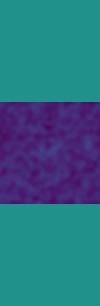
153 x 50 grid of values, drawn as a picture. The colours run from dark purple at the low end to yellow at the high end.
The table splits into 3 rows of 1 panel. Panel 1,1: middling, flat. Panel 2,1: very low, blotchy, faint in contrast. Panel 3,1: middling, flat.
